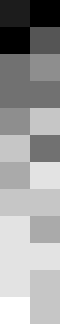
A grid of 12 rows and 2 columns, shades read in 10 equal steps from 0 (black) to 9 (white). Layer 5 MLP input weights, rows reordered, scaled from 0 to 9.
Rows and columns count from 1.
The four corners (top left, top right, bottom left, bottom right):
1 0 9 7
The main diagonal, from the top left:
1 3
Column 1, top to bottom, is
1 0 4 4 5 7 6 7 8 8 8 9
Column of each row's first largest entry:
1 2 2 1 2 1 2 1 1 1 1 1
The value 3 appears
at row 2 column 2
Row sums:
1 3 9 8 12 11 14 14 14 16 15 16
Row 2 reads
0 3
